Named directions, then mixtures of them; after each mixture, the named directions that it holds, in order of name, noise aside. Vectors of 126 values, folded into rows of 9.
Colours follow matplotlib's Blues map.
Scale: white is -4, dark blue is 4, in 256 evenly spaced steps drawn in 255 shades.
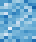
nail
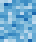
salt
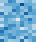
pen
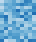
nail, pen, salt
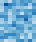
salt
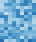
nail, pen, salt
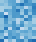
nail, pen, salt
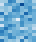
pen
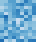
nail, pen, salt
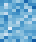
nail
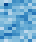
nail, salt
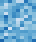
nail, pen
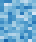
salt
